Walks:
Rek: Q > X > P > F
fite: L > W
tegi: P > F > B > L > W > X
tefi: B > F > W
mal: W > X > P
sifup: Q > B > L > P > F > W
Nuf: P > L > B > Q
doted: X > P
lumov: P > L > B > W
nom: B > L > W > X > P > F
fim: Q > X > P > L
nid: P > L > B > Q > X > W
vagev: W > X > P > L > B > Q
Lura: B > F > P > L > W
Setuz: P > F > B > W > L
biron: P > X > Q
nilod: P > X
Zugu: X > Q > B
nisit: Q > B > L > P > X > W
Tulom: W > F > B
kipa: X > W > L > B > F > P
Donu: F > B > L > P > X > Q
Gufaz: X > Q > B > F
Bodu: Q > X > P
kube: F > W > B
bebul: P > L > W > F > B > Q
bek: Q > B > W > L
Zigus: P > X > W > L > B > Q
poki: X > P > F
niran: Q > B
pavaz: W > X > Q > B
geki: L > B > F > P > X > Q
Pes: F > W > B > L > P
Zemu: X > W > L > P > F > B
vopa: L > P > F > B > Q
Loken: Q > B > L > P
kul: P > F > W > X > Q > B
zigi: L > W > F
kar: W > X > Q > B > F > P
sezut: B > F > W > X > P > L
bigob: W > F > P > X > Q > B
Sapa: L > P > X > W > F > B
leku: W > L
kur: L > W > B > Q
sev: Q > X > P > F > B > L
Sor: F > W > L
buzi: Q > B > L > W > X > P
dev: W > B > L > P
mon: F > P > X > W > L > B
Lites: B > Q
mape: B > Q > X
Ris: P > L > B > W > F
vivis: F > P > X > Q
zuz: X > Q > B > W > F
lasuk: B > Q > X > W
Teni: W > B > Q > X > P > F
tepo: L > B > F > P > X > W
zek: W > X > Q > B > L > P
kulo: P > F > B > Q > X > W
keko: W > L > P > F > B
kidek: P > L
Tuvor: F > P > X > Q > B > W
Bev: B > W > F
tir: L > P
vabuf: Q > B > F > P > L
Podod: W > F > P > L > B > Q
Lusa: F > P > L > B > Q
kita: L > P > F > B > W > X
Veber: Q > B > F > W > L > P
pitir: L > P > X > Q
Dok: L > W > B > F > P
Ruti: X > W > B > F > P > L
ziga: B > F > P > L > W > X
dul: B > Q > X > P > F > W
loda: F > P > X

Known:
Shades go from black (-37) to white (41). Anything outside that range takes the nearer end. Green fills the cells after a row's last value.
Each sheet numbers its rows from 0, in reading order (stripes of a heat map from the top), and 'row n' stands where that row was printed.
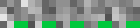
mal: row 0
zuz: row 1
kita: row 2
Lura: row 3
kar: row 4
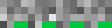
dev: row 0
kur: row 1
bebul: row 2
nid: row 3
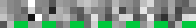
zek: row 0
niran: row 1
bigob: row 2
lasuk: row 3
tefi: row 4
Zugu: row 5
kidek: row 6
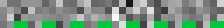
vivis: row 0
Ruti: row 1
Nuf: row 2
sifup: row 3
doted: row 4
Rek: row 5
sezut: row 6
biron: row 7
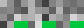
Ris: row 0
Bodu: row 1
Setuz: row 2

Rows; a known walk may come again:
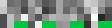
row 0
bek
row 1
zigi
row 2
kulo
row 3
mape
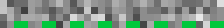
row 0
vabuf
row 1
kul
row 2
Ris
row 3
tefi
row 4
dul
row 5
Zigus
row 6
Pes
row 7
mal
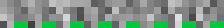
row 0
zek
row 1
vagev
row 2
pavaz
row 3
vopa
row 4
Ruti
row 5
Tuvor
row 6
lasuk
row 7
kipa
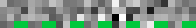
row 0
Lusa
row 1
keko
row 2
kur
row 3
lumov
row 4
Lites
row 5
fite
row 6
nid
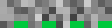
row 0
Podod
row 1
vivis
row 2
fim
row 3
nisit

